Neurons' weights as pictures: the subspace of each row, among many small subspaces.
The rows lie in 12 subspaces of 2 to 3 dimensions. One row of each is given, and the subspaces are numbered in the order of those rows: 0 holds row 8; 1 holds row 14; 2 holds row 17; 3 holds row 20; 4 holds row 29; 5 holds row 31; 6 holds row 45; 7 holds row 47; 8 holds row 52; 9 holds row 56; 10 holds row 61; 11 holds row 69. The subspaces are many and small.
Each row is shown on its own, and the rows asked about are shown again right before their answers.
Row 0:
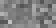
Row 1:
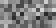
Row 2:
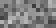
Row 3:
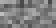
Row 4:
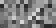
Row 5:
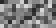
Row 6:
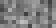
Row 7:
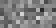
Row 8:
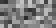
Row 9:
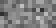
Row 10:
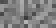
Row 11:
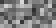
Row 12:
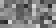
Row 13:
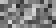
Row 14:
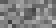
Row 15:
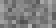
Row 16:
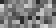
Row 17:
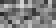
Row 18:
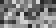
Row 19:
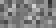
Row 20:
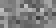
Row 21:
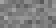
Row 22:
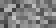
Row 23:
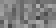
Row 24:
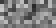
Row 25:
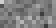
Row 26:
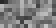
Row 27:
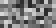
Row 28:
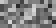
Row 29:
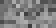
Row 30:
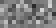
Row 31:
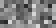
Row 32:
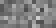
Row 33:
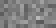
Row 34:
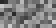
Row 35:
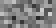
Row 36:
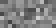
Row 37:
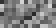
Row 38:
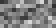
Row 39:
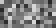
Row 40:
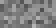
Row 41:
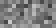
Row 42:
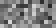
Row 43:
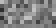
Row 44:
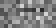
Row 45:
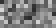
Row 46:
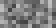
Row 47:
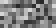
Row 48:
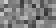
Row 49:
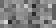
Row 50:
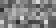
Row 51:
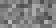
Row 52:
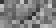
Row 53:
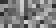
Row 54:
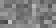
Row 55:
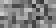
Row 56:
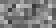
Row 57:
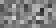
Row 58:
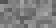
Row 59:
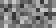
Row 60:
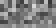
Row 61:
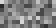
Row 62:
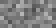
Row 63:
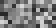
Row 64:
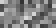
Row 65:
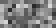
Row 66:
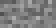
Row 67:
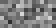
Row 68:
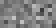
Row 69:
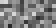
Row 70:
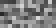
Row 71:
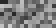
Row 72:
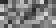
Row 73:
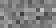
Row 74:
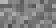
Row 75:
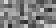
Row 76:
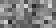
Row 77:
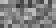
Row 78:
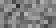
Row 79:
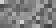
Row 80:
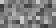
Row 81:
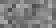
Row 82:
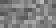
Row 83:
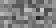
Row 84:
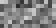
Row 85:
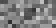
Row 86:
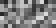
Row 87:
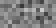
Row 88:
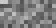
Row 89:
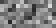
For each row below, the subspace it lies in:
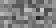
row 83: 0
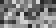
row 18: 4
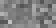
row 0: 5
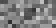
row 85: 1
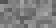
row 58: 10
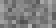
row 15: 4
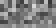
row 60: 6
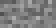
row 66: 2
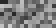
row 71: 11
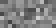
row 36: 1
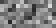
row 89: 1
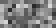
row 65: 9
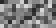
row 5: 0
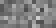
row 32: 7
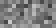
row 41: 3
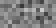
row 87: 3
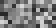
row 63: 5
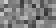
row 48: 10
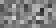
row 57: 0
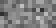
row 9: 5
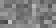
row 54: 5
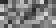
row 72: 6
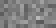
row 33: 8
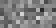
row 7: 9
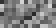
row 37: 8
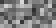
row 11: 2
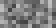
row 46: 4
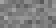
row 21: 7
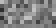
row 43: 6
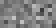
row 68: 2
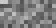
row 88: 11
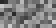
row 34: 11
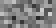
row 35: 2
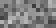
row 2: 6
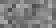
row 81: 9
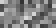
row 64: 8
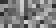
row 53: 8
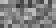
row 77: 0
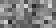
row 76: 3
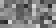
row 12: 5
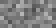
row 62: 9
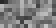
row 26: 10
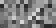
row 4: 8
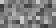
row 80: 10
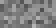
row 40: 7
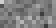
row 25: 10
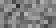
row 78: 4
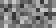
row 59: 4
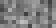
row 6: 4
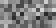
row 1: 4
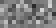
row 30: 1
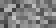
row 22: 4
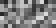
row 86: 6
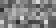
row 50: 10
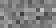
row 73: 9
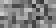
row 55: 7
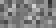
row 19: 6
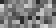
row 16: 10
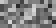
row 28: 1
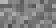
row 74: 11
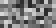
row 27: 0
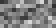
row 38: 7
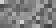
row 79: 11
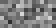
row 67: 9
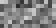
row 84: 0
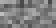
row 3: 2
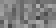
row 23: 10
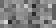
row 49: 5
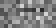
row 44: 3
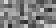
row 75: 11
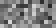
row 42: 3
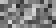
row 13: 1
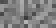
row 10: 8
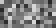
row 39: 6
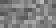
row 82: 7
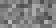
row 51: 3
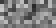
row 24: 6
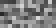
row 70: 2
